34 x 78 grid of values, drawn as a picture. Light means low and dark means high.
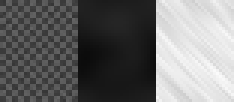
The table splits into one row of 3 panels. Panel 1,1: high, checkered. Panel 1,2: very high, smooth, faint in contrast. Panel 1,3: very low, slanting down to the right, faint in contrast.
